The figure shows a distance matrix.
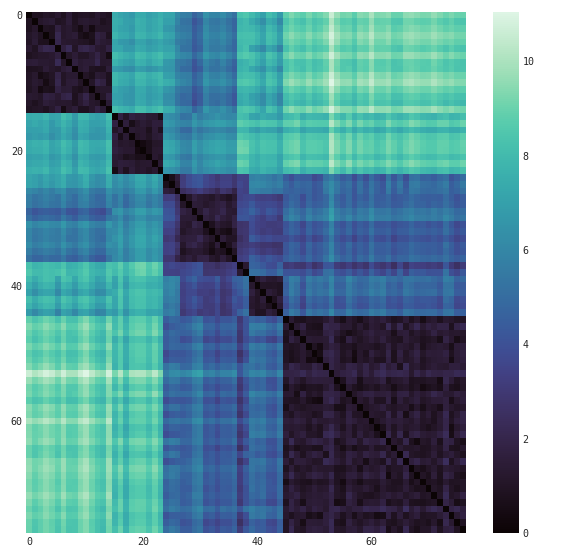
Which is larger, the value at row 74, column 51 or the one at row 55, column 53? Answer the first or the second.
the second
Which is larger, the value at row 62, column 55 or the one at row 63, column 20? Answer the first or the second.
the second
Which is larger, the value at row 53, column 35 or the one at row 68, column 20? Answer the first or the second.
the second
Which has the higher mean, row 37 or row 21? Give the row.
21
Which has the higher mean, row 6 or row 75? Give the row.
6
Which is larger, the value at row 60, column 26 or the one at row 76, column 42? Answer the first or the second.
the first
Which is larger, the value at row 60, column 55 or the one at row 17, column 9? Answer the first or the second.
the second
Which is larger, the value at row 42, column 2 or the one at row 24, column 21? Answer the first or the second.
the first
